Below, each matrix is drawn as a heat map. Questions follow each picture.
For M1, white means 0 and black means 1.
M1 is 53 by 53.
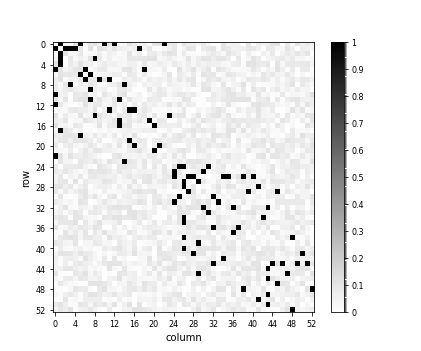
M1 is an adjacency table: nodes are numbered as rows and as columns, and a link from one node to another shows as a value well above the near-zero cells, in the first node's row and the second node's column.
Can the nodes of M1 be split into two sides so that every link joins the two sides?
yes
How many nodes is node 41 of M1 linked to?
2
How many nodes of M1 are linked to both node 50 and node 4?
0
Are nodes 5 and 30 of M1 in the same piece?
no
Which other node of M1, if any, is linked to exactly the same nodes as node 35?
node 40
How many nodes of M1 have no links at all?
0
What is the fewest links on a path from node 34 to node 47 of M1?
5
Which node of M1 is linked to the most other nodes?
node 26
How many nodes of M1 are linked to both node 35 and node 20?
0
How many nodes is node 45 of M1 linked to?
2
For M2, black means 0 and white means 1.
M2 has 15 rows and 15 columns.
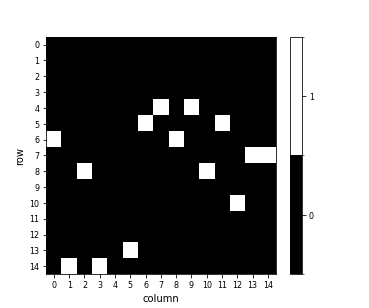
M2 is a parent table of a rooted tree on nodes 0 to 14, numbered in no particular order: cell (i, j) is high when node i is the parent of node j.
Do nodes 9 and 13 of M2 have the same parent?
no
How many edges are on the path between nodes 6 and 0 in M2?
1
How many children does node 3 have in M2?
0
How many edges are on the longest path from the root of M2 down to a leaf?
7
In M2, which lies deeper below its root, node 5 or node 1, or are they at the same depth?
the same depth
